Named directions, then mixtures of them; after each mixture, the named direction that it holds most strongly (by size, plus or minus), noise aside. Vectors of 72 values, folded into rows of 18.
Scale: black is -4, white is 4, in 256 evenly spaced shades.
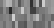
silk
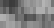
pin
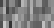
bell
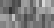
pin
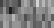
pin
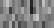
silk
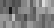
pin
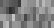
pin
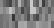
silk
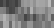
pin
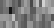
silk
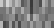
bell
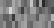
silk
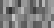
silk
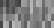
bell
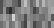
silk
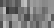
bell
